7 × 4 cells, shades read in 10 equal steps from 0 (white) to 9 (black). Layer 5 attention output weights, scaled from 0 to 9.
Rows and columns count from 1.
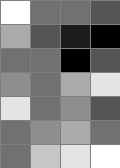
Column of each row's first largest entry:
4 4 3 2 4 1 1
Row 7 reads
5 2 1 0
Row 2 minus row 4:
-1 1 5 8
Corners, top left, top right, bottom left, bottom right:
0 6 5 0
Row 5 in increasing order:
1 4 5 6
